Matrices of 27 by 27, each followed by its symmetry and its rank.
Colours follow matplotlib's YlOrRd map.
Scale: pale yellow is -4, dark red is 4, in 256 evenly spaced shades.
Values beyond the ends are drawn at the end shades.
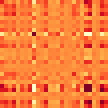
symmetric, rank two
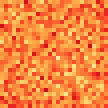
symmetric, full rank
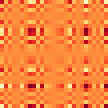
symmetric, rank one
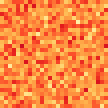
neither, full rank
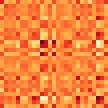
symmetric, rank two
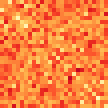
symmetric, full rank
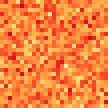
neither, full rank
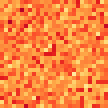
symmetric, full rank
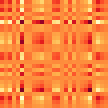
symmetric, rank one
